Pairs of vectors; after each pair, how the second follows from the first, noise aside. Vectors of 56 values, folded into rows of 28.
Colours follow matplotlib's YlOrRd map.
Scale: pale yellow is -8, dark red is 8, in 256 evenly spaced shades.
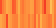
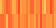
negated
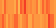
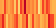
scaled up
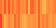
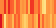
scaled up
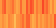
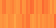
shrunk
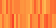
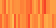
negated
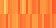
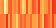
scaled up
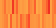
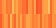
negated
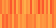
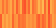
negated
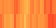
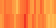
negated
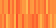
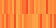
negated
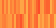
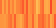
negated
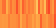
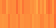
shrunk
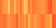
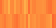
shrunk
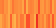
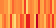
scaled up
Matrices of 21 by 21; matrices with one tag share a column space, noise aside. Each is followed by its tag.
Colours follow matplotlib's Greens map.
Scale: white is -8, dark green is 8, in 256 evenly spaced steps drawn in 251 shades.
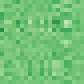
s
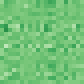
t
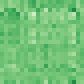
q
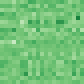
s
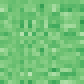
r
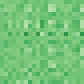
r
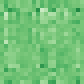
q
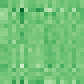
q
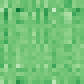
q
